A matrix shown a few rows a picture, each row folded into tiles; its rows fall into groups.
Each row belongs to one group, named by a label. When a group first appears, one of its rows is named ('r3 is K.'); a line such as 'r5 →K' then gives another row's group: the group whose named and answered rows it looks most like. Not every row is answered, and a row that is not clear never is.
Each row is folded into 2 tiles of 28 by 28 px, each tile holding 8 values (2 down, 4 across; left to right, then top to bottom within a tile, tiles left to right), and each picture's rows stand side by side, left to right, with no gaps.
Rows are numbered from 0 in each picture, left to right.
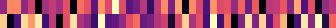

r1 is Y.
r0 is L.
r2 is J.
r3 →Y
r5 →L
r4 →L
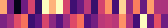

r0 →J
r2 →Y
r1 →J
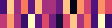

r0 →Y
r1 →Y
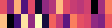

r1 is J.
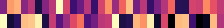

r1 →J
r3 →Y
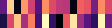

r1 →Y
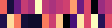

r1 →L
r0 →Y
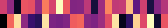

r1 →J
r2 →L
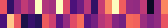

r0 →Y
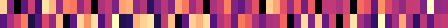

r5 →L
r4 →J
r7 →Y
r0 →J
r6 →Y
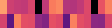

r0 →J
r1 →J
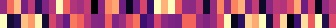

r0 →L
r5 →L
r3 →J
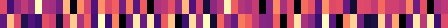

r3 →L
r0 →Y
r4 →J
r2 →L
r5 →Y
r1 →Y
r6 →Y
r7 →L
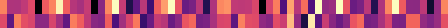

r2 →J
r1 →J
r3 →J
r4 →J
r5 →Y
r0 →J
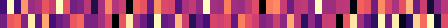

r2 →Y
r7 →L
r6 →Y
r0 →Y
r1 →J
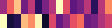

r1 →J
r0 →L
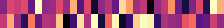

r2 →L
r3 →J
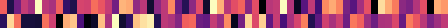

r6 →J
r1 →Y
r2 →L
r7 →J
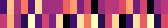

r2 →L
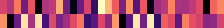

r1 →J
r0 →L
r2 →L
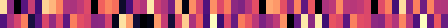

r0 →J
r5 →L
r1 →J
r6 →J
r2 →Y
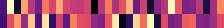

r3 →J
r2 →L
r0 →Y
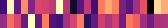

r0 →Y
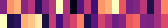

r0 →L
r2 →J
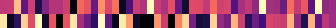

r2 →Y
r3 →Y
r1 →Y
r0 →L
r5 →Y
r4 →Y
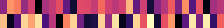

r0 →L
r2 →L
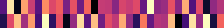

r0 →Y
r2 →Y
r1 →L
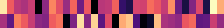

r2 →Y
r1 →L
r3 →J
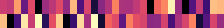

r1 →L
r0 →L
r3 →J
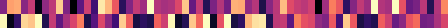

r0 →L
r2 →Y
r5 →J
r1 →J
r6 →Y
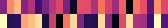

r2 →Y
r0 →L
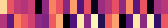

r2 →L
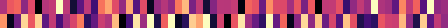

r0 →L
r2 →L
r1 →J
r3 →L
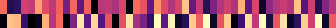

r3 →L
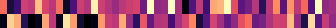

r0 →Y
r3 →J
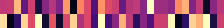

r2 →Y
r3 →L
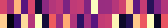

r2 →L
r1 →Y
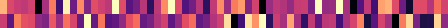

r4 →L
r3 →J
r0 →J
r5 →Y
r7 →Y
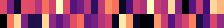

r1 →J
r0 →Y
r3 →J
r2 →Y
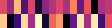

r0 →L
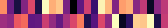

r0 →J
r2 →L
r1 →J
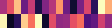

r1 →J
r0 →L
